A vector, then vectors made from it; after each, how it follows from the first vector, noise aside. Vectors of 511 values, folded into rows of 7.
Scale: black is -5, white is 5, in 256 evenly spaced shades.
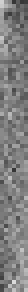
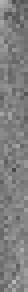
shrunk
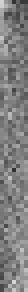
copied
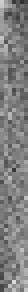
copied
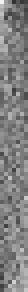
copied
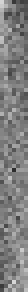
copied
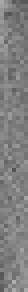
shrunk
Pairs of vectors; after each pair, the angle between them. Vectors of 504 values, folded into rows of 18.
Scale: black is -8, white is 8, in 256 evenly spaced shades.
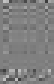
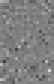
partly aligned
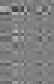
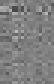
nearly parallel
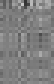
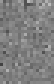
partly aligned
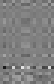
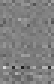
nearly opposite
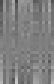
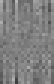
nearly opposite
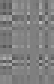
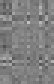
nearly parallel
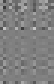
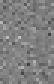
partly aligned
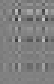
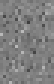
partly aligned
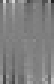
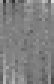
nearly opposite
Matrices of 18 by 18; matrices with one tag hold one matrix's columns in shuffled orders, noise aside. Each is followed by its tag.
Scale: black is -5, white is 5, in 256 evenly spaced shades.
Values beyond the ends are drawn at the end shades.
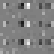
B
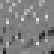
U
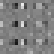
B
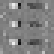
B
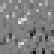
U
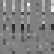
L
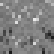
U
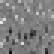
U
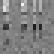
L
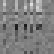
L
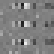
B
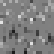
U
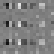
B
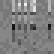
L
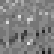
U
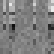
L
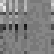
L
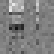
L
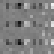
B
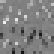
U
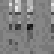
L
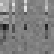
L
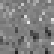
U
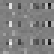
B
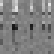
L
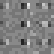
B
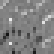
U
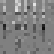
L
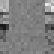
L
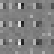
B
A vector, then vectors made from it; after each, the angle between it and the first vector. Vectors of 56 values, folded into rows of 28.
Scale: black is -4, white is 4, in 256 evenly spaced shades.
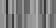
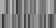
partly aligned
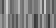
partly opposed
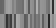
orthogonal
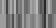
nearly parallel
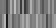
partly aligned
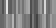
nearly opposite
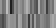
partly opposed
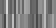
nearly opposite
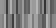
nearly parallel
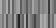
orthogonal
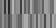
orthogonal
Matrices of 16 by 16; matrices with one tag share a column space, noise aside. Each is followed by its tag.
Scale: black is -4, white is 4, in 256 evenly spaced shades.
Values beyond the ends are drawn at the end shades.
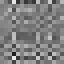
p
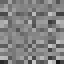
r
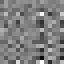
r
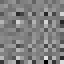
r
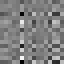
r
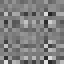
r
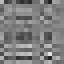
p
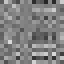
p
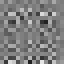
r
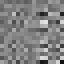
r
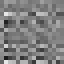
r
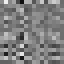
p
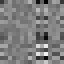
p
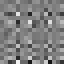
r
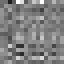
p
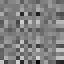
r
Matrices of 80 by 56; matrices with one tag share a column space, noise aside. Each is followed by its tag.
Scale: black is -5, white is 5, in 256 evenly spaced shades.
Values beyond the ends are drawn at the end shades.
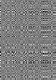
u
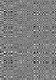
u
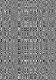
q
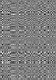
u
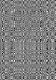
q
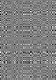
u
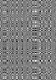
q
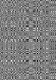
q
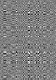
u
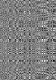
q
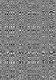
u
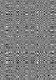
u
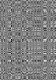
q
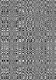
q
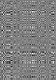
u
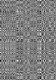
q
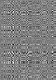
u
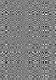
u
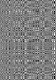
q
